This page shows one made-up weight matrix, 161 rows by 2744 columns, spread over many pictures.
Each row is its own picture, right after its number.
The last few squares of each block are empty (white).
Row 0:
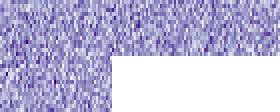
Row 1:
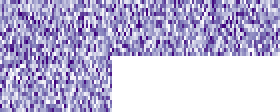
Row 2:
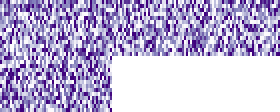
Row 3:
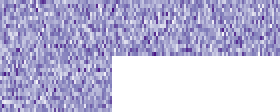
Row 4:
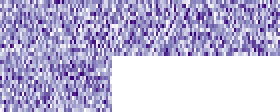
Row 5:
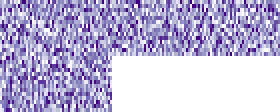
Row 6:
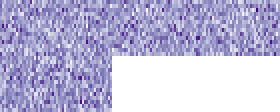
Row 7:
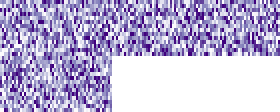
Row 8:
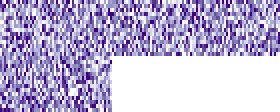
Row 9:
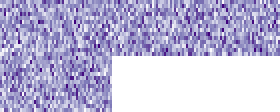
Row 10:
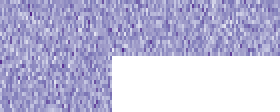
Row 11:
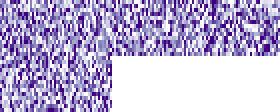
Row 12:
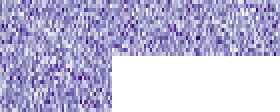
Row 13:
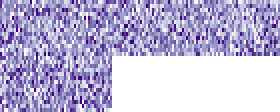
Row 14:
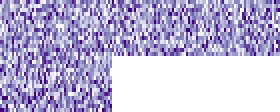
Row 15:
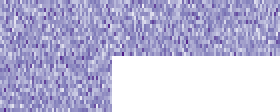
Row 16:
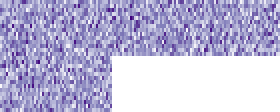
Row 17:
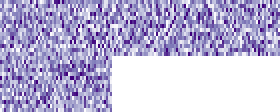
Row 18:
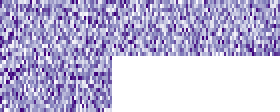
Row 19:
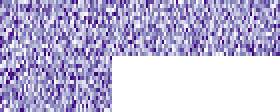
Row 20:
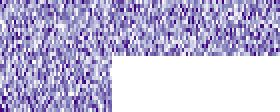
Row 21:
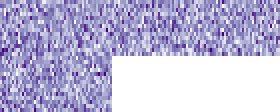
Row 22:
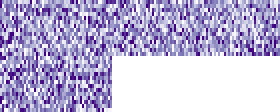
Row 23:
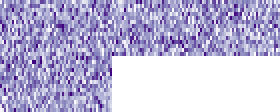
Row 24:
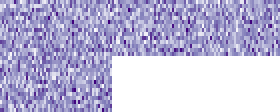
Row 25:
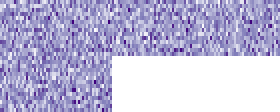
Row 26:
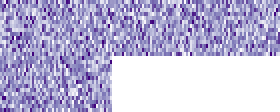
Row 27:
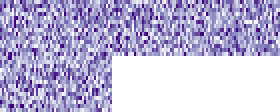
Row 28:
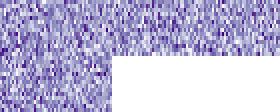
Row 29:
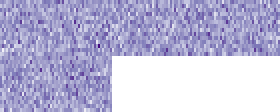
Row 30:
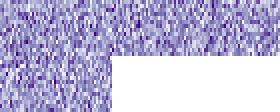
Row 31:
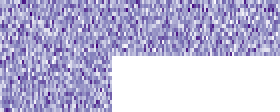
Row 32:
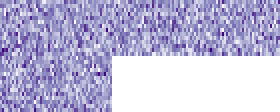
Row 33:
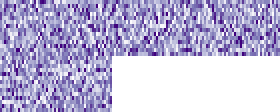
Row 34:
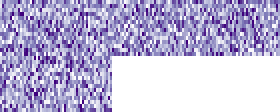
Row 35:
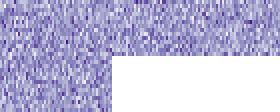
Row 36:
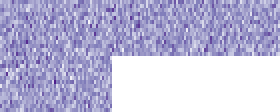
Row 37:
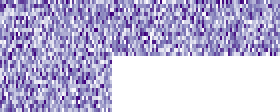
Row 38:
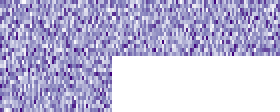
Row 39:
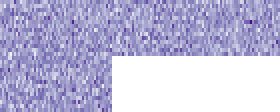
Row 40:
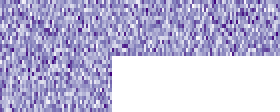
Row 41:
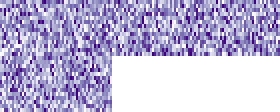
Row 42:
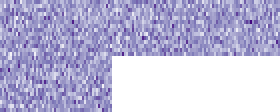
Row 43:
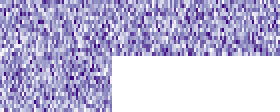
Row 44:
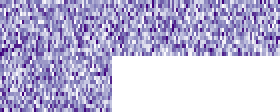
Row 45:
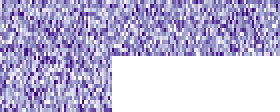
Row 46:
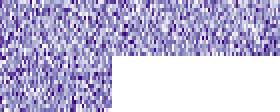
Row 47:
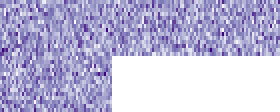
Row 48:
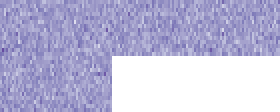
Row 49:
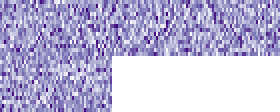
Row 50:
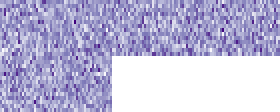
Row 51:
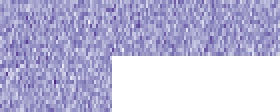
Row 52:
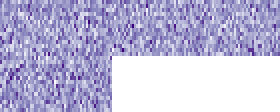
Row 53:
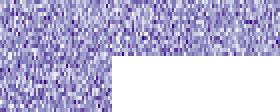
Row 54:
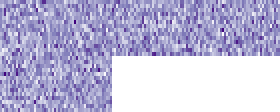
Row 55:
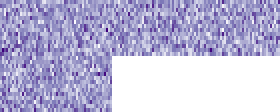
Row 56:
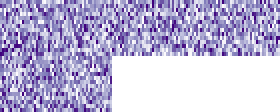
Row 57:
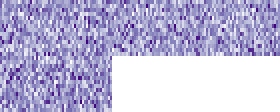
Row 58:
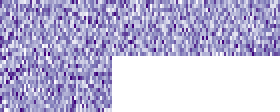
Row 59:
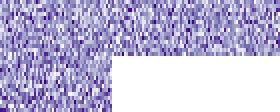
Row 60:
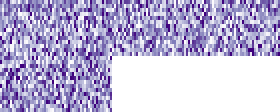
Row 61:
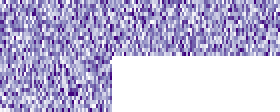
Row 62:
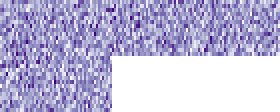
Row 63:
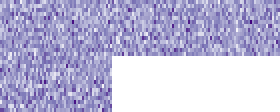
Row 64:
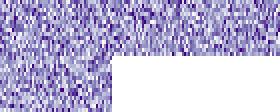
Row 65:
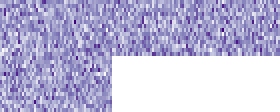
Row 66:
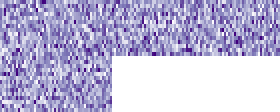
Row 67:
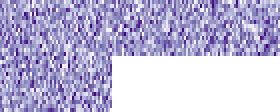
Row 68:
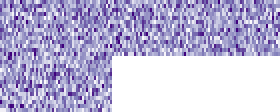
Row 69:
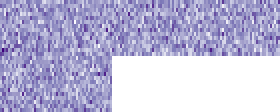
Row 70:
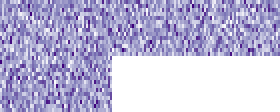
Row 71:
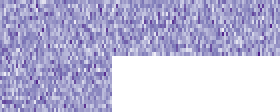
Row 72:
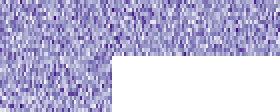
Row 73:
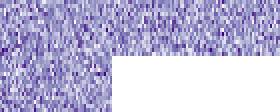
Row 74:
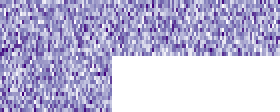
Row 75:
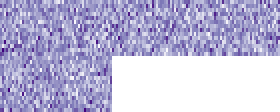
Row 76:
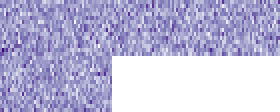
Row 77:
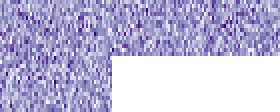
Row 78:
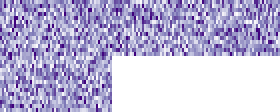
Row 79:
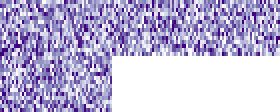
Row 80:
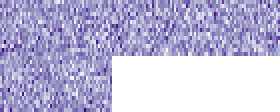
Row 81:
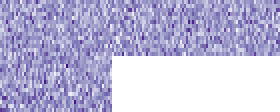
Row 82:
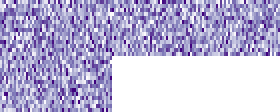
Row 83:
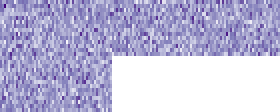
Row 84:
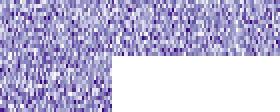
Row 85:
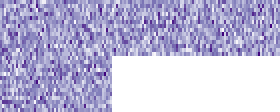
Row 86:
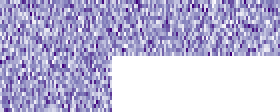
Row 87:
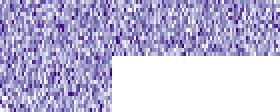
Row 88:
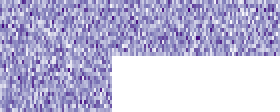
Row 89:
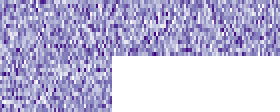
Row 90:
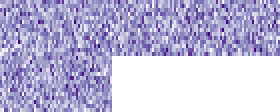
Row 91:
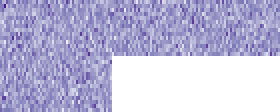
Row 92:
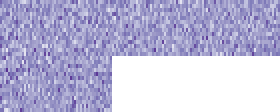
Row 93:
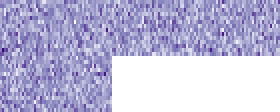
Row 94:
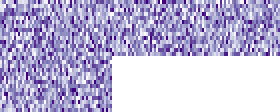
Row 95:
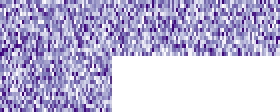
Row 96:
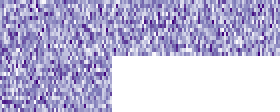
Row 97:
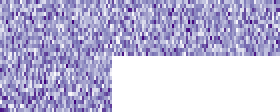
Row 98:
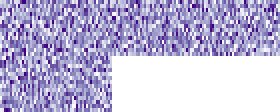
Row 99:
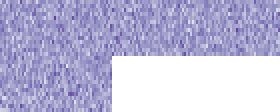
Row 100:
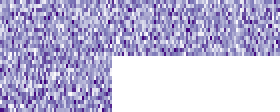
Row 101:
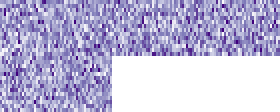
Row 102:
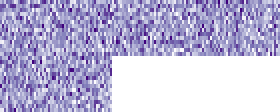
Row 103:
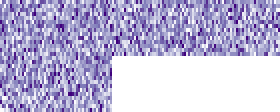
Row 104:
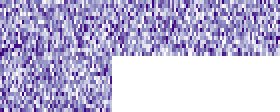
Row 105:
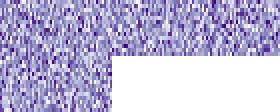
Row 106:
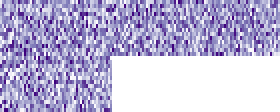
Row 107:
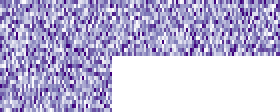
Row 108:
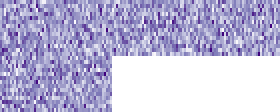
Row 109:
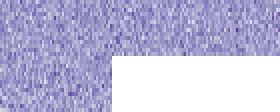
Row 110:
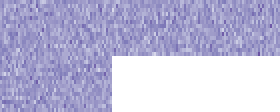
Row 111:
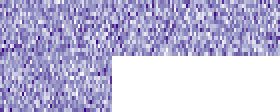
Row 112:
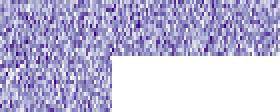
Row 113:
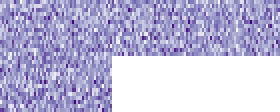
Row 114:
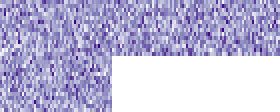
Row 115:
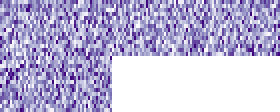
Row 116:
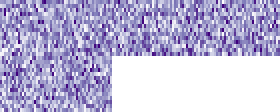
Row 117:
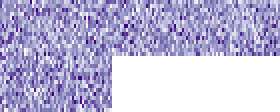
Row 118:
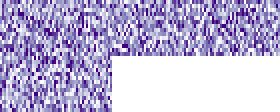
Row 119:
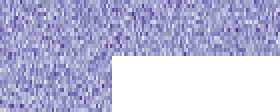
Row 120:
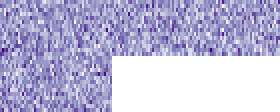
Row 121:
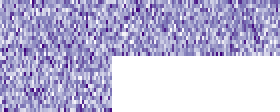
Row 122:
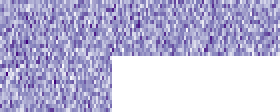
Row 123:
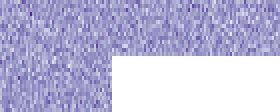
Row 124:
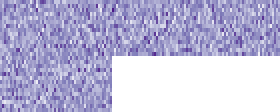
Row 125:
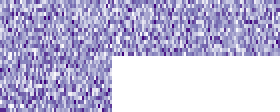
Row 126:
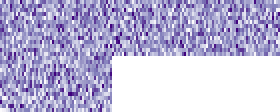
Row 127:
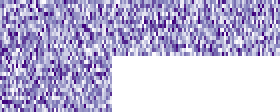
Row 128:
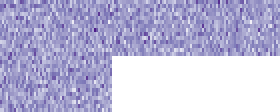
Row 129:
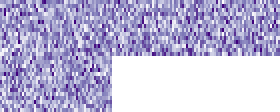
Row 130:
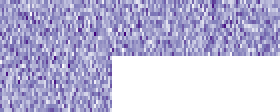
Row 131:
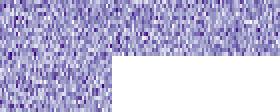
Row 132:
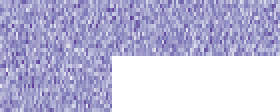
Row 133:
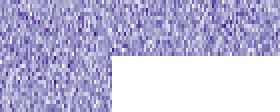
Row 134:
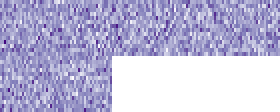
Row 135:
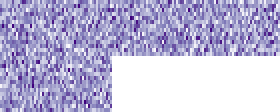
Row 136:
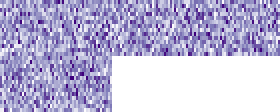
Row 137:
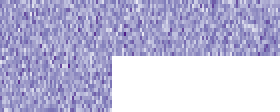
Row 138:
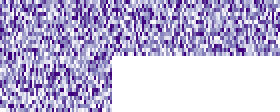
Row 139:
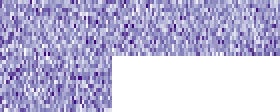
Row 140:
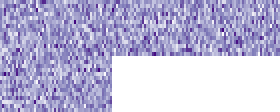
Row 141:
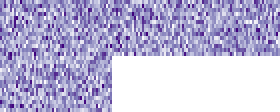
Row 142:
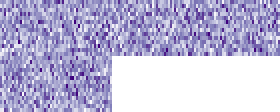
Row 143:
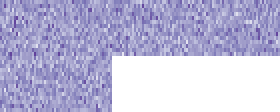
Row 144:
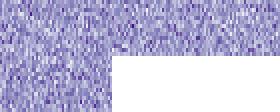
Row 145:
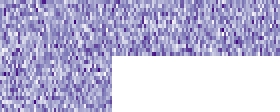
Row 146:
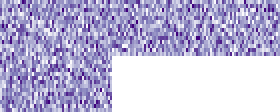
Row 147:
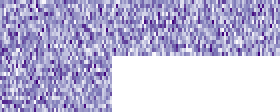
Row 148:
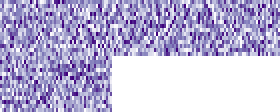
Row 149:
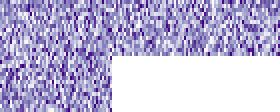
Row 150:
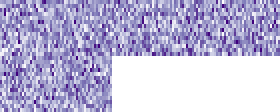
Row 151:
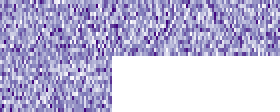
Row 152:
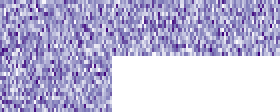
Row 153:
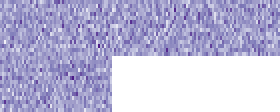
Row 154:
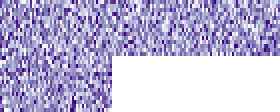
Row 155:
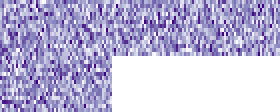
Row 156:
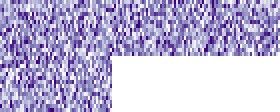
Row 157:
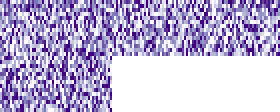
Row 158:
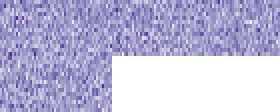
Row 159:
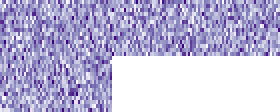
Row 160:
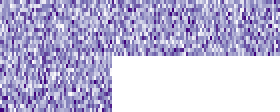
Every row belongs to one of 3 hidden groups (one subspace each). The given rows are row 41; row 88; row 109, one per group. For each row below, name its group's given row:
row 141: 109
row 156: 88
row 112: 88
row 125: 109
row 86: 88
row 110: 41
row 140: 41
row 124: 41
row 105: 88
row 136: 41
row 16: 88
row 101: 41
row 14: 109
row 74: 41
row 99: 109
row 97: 109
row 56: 41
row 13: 88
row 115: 88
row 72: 109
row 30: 88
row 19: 88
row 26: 109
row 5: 88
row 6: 88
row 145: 41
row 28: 41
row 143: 109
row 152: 41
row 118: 88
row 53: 109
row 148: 41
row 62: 88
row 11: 88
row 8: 109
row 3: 41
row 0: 88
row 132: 88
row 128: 109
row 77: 88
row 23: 109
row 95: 41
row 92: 88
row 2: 88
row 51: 88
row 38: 88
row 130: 88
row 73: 41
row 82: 109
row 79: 41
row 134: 41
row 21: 41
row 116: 41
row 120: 41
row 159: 109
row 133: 88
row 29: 41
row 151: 41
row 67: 88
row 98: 88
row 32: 41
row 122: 88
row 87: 109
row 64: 109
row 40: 88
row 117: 88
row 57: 88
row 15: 109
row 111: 41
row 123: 88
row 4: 41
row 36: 88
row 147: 41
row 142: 41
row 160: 109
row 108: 41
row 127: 41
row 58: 88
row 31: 88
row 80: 41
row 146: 88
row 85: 41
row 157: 88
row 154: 88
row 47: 41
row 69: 41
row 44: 41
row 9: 41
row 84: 109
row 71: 41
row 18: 88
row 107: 88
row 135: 88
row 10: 88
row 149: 88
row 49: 41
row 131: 109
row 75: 41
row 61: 109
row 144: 88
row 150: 41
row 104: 41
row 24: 109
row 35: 109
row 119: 109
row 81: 109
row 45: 88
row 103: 109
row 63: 109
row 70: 88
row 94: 109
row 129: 41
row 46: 88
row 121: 88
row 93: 41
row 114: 41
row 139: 88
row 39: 109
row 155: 41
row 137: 88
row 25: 109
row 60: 88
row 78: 109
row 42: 109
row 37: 109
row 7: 41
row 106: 88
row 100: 109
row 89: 41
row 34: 88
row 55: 41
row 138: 109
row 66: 41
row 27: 109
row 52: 88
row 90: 41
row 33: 41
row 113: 109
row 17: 41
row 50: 41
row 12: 88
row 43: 41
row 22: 88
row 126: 109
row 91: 109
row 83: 109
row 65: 41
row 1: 88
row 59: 109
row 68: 109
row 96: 41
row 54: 41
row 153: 41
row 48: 41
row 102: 109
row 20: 109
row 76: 41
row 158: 109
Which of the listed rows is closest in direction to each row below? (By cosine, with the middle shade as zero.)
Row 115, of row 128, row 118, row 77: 128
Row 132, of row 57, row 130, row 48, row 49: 130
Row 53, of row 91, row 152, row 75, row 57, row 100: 100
